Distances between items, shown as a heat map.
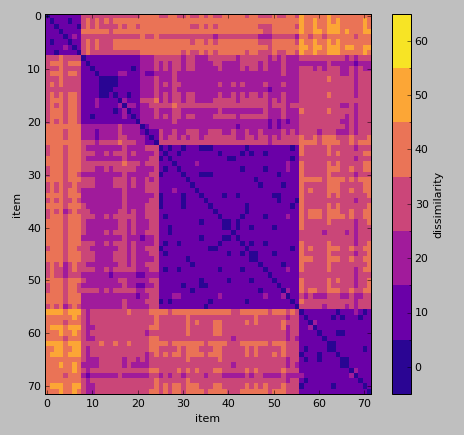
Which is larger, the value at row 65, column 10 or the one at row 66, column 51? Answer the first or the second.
the second
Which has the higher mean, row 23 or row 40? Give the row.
23
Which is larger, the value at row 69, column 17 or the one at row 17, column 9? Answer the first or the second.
the first
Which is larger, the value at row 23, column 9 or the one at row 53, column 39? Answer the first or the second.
the first
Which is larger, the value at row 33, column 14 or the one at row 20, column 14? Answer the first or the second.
the first
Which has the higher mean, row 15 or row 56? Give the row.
56
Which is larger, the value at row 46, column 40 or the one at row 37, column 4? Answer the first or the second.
the second
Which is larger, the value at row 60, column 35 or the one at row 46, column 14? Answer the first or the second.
the first
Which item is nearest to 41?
27
